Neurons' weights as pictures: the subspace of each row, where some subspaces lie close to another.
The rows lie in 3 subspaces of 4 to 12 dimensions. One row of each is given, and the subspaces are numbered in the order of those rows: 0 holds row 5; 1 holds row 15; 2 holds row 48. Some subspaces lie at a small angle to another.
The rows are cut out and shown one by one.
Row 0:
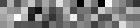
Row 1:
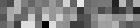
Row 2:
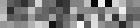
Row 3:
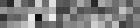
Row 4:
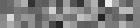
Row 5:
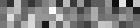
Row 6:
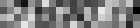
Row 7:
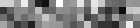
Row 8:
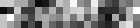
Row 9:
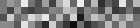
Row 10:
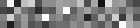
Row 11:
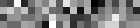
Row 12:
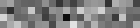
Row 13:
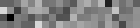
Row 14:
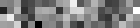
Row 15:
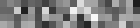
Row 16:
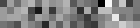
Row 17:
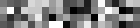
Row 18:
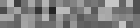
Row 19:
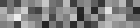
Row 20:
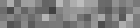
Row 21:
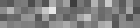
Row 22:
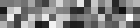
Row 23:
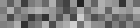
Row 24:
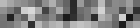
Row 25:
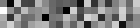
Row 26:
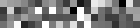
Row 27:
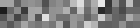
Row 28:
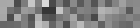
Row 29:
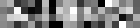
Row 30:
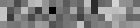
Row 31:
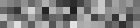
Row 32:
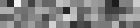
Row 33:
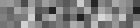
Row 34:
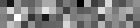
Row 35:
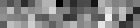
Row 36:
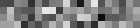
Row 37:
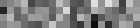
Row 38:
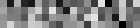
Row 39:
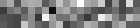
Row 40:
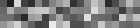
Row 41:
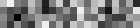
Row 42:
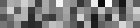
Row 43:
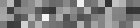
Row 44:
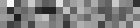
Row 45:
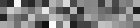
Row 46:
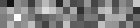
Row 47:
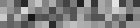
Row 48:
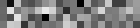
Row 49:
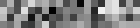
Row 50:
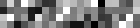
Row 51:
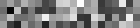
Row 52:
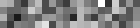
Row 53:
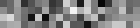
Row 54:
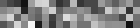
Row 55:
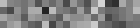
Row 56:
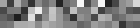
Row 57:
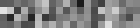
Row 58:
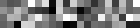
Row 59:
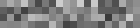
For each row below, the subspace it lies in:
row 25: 0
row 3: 1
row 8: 1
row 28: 1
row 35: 0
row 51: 0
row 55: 1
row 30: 0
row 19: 2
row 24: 1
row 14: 1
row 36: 1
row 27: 0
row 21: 1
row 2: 0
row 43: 2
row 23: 2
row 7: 1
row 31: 1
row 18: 1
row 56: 2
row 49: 0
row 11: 1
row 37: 1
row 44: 2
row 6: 1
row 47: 2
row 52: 2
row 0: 2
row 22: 1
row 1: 0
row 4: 1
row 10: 0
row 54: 1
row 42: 0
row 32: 0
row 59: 2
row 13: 1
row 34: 2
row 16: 0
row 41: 2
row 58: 1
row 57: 1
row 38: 0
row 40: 1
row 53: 1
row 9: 2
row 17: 1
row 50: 1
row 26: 0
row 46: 2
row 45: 1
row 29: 1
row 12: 1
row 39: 0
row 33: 1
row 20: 0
